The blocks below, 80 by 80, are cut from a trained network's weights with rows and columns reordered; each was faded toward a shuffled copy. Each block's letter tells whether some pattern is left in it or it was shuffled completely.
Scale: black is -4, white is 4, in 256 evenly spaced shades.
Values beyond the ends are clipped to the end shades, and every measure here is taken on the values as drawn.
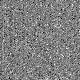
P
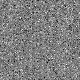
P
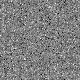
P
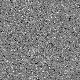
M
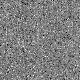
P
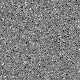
M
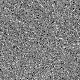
M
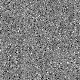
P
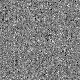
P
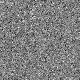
M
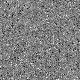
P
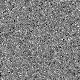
M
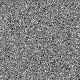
M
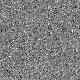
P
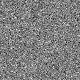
P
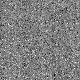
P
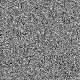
P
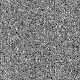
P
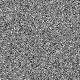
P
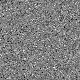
M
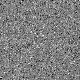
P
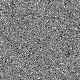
M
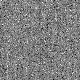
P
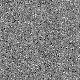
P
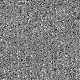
P
